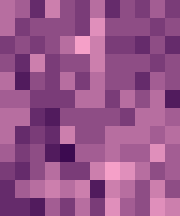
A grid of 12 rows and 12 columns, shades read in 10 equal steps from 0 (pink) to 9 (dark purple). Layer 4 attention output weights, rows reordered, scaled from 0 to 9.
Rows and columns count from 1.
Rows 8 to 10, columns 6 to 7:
5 5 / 4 4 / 6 2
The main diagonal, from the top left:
3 6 6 6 3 3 5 3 4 3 2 2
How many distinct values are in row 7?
6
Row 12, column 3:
8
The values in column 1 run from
3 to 7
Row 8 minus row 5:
0 -1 1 1 -1 -1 2 -2 -2 -4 0 -2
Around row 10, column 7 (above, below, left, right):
4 8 6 0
